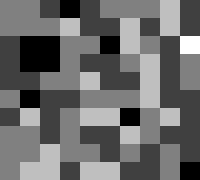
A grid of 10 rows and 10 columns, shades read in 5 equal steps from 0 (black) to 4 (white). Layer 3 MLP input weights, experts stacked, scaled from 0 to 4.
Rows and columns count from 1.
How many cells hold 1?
36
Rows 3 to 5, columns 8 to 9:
2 1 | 3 1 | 3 1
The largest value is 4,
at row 3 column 10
